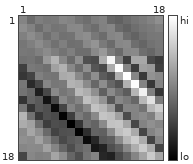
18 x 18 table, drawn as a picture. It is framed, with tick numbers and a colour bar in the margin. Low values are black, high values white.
Values change most from cell to cell in the middle right. A horizontal seam about 30% of the way down splits the table, and the top part is calmer. The top left is the calmest part. Overall the values sit about 50% of the way up the scale.
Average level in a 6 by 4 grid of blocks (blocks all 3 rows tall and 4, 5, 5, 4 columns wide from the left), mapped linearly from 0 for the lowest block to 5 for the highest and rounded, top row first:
3333 | 3343 | 2443 | 1345 | 3054 | 4215
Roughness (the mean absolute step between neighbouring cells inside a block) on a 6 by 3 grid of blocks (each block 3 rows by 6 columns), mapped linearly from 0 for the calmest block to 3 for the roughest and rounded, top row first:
000 | 011 | 113 | 212 | 111 | 112
